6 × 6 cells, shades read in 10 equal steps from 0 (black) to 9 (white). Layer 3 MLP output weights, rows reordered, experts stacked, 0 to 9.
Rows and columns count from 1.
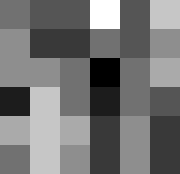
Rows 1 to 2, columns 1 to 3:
4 3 3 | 5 2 2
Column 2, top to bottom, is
3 2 5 7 7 7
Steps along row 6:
up down down up down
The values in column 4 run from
0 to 9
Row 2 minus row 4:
4 -5 -2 3 -1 2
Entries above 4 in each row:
2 2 3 1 4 3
